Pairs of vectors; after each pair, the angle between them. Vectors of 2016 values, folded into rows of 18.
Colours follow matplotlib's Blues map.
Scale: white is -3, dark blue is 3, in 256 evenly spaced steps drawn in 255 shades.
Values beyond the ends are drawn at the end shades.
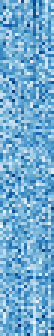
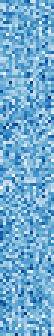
partly opposed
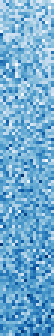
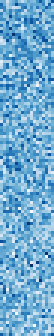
partly opposed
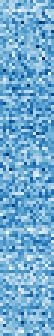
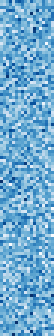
orthogonal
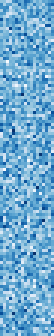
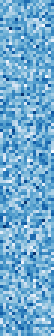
nearly parallel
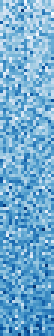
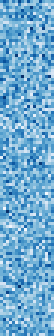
orthogonal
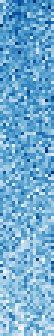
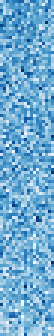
partly aligned
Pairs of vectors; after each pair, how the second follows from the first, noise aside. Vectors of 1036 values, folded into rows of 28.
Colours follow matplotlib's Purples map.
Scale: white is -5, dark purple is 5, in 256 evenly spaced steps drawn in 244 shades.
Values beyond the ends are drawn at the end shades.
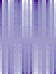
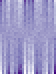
reversed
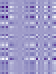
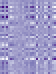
copied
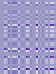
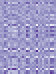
negated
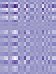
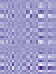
reversed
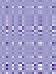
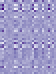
reversed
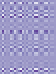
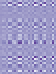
reversed
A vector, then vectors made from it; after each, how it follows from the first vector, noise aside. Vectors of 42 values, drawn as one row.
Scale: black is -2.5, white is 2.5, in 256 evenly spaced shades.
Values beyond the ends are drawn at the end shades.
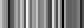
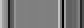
partly zeroed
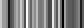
copied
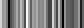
copied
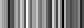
copied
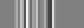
partly zeroed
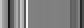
partly zeroed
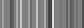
partly zeroed
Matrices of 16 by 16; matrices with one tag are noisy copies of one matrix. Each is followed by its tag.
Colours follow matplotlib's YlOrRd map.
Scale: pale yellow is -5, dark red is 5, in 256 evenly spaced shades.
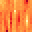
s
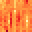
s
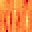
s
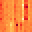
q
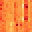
q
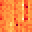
q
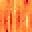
s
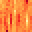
s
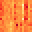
q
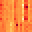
q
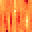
s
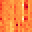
q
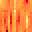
s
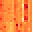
q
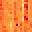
q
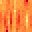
s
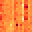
q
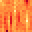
s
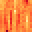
s
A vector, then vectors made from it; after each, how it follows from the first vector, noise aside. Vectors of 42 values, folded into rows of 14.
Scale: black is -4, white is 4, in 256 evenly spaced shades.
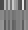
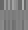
shrunk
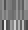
reversed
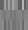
shrunk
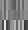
reversed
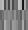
negated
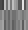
copied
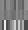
reversed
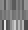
reversed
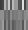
copied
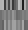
negated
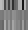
negated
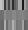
negated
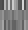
copied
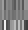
reversed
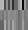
negated
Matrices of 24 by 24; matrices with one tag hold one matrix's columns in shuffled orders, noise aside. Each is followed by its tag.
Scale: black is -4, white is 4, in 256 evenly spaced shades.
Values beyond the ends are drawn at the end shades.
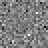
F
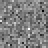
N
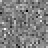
N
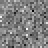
N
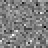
F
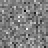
N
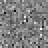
N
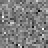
N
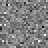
F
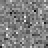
N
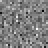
N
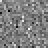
N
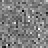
N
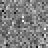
N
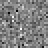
N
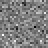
F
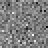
F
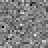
F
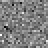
F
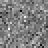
N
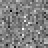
N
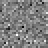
F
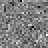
F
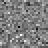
F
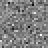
F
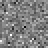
F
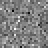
N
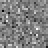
N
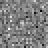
N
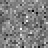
N
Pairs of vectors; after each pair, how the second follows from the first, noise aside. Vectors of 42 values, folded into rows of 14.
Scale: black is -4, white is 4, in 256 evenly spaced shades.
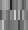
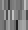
reversed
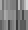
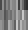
negated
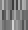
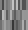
negated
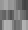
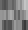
negated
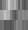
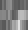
reversed
